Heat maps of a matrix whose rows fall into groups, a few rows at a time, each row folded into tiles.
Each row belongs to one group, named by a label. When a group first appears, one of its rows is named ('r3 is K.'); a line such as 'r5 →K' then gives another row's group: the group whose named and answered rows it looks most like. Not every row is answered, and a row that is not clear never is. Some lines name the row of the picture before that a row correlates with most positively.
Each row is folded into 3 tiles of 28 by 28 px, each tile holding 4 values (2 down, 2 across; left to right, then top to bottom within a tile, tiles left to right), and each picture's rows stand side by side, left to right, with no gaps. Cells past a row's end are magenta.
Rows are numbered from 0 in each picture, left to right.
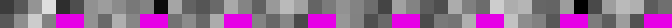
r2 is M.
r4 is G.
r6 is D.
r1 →D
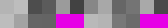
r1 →D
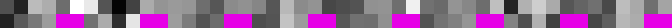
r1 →M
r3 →D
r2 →G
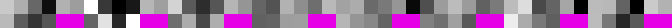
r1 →M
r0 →G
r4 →D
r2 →M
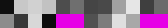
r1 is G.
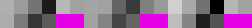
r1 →G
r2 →G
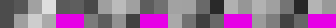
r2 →G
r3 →G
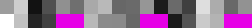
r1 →D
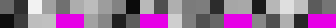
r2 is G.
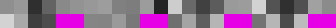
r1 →D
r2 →M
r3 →M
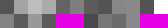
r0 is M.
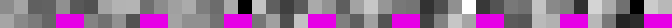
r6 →D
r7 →G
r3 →M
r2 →D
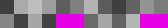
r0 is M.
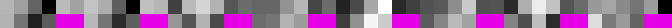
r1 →G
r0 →G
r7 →D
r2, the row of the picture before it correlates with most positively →0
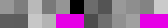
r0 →D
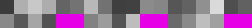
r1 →M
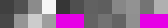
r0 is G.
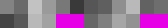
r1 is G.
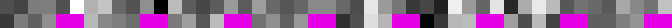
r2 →M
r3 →M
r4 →D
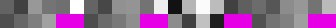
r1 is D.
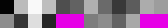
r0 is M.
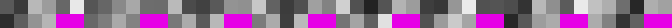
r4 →M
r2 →M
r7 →G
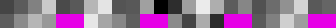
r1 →D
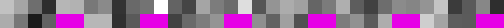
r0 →G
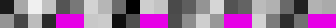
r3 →G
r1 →G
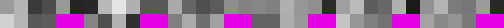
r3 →D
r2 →M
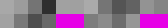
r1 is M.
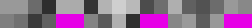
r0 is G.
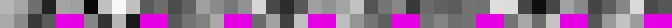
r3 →M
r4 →D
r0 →G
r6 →M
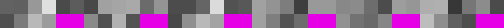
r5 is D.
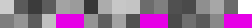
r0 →M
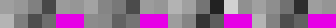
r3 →G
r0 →G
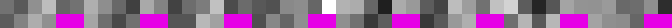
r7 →D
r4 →G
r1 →G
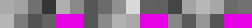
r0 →G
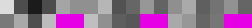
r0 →M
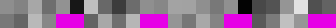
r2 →D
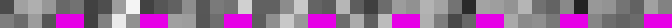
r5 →G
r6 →D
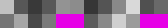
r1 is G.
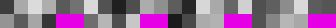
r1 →M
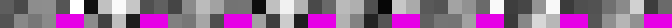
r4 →G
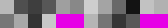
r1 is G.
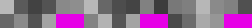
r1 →M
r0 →M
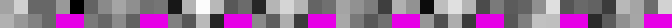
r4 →G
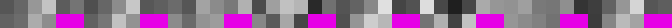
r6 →D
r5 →M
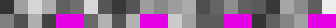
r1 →M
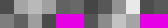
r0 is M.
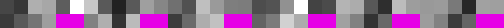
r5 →G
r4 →G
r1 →M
